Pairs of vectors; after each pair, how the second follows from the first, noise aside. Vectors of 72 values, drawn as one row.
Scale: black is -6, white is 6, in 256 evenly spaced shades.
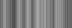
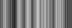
scaled up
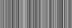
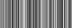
scaled up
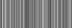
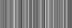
wrapped around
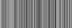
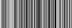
scaled up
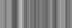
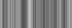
wrapped around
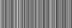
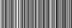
scaled up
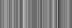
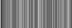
wrapped around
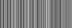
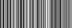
scaled up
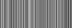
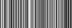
scaled up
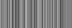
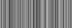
wrapped around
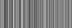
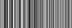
scaled up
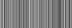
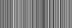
wrapped around
